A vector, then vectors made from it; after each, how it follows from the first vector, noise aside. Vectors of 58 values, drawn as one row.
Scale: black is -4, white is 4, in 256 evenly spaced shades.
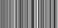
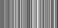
sign-scrambled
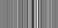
partly zeroed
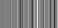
partly zeroed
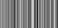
negated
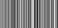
negated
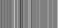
partly zeroed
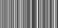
sign-scrambled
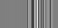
partly zeroed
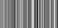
negated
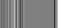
partly zeroed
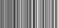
sign-scrambled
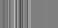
partly zeroed
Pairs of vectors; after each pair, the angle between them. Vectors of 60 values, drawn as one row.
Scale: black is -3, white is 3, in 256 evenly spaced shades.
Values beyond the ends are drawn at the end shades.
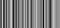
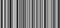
partly opposed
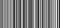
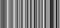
partly opposed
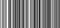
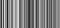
partly opposed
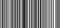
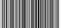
partly aligned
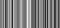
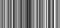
nearly opposite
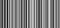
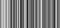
partly opposed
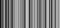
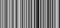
orthogonal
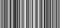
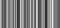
orthogonal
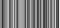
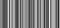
partly aligned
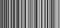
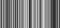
orthogonal
